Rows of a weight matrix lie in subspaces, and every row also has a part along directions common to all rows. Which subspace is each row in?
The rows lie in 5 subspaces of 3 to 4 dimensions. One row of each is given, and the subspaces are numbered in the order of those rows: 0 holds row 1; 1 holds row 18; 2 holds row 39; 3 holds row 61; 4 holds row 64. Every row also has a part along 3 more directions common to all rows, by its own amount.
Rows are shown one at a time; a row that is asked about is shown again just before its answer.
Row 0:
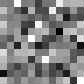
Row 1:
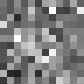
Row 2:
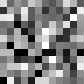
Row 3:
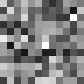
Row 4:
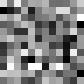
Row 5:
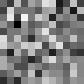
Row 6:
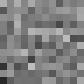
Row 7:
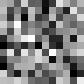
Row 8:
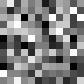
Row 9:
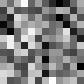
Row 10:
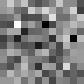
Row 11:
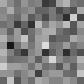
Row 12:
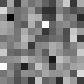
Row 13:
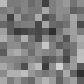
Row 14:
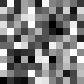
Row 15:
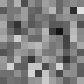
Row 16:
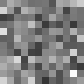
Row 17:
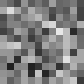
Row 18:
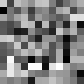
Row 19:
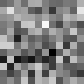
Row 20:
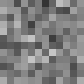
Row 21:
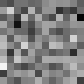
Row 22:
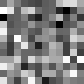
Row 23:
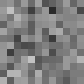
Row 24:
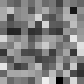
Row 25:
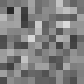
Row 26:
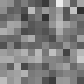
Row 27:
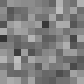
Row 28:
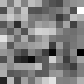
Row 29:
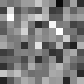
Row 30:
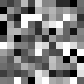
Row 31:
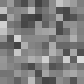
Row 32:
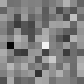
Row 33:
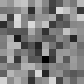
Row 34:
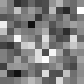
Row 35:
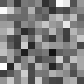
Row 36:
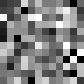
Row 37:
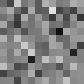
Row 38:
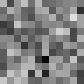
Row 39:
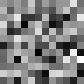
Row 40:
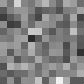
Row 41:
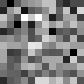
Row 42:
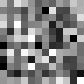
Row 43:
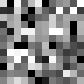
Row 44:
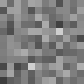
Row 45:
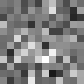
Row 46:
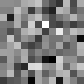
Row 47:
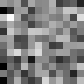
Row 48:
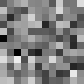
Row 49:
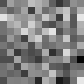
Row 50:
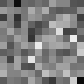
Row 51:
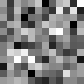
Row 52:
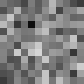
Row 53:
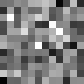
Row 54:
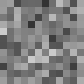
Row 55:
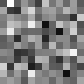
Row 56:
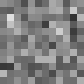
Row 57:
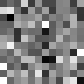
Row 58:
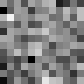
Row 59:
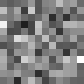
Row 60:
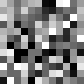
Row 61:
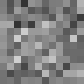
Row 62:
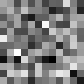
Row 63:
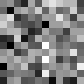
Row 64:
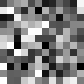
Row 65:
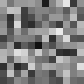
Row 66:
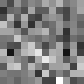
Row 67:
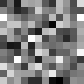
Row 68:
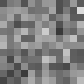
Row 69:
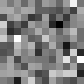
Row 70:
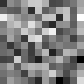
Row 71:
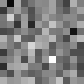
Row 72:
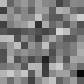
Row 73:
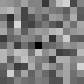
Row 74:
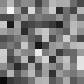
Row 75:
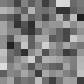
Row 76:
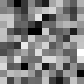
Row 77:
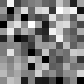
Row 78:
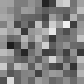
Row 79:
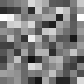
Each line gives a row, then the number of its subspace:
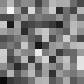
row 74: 3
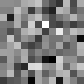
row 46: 3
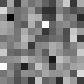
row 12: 3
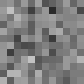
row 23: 0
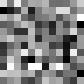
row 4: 1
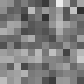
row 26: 1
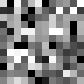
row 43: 3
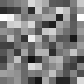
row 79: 1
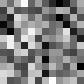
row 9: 4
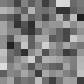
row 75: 4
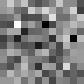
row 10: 3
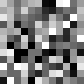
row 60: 4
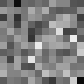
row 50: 0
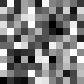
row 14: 3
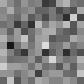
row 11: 4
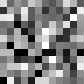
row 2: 4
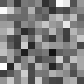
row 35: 4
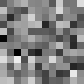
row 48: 2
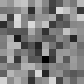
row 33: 0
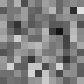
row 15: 1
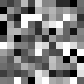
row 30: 2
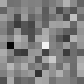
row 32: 4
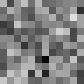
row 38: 3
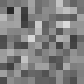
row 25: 2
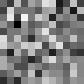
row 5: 0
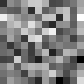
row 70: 1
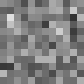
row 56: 1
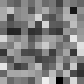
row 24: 1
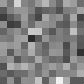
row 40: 1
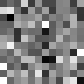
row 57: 4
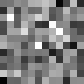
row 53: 0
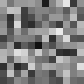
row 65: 3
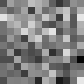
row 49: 1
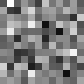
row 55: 3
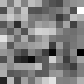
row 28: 4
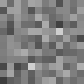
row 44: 3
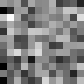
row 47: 2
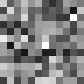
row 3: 4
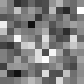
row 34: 0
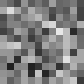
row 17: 1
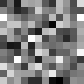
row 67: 1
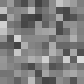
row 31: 2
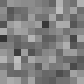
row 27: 2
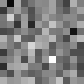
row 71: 3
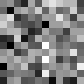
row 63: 4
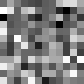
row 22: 2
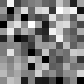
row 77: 0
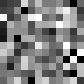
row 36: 2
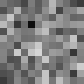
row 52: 2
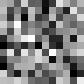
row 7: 0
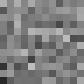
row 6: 3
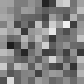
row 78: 4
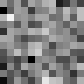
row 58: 2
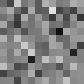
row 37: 0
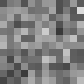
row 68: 1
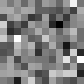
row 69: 2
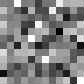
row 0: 0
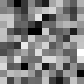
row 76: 1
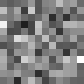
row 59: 2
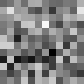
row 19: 4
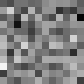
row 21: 0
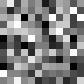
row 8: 0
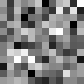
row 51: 3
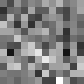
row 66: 1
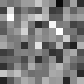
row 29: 0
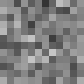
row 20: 0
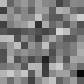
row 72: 1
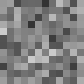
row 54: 0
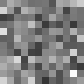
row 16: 2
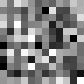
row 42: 0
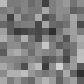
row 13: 1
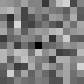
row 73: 3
